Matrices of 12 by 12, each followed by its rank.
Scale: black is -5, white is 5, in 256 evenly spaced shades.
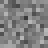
full rank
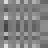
one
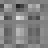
one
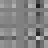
one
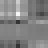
one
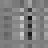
one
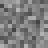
full rank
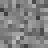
full rank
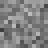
full rank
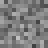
full rank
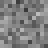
full rank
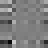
one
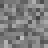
full rank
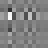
one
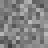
full rank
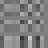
one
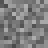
full rank
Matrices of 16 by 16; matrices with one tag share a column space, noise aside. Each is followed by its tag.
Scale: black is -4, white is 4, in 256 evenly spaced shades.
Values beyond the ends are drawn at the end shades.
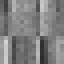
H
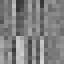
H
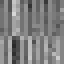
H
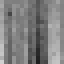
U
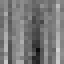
U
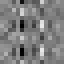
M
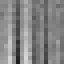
U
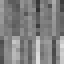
H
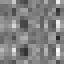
M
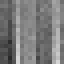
U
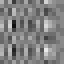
M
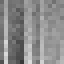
U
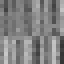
H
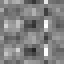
M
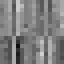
H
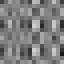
M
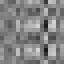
M
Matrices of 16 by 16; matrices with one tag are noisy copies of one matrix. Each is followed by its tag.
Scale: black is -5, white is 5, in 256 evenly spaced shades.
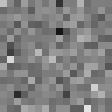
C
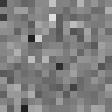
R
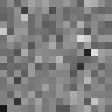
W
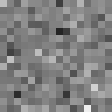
C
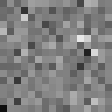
W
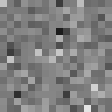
C
